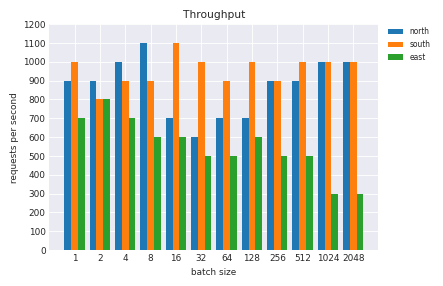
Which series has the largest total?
south
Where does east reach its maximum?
2
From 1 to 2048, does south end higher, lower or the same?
the same
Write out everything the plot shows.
Title: Throughput
x-axis: batch size, ticks 1 2 4 8 16 32 64 128 256 512 1024 2048
y-axis: requests per second, ticks 0 100 200 300 400 500 600 700 800 900 1000 1100 1200
Legend: north, south, east
Values:
north: 900 900 1000 1100 700 600 700 700 900 900 1000 1000
south: 1000 800 900 900 1100 1000 900 1000 900 1000 1000 1000
east: 700 800 700 600 600 500 500 600 500 500 300 300
